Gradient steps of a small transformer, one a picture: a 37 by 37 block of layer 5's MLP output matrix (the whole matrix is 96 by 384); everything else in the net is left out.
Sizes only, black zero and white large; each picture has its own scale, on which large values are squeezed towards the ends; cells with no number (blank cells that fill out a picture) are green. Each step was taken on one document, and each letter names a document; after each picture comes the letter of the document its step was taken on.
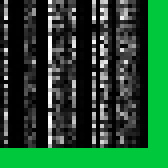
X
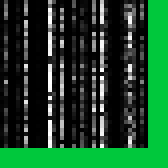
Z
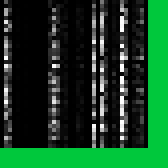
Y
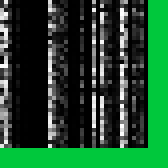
Y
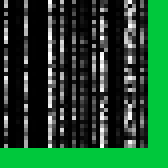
Z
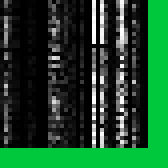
X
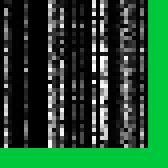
Z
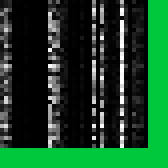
Y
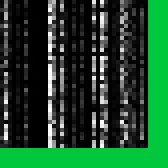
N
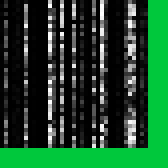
Z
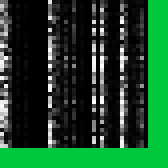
Y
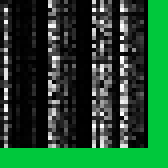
Y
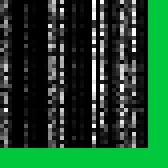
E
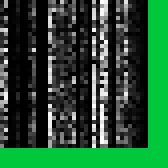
X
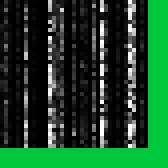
Z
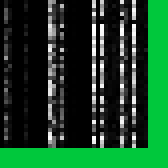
E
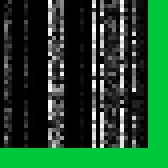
E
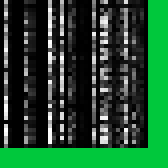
N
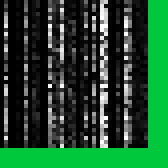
Z
